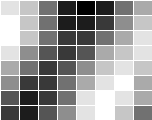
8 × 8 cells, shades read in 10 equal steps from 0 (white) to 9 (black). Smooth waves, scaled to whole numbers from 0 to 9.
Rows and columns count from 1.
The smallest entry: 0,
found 5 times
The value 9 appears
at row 1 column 5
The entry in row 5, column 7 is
1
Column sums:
22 38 48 50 39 26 18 20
